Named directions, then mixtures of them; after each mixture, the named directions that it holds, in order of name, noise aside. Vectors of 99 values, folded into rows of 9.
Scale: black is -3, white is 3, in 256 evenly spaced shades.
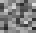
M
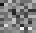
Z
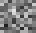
M, Z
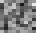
M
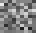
Z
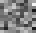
M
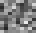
M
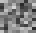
M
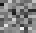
Z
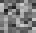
M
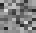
M, Z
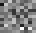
Z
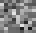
M, Z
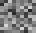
M, Z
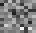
Z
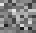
Z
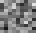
M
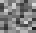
M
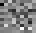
Z
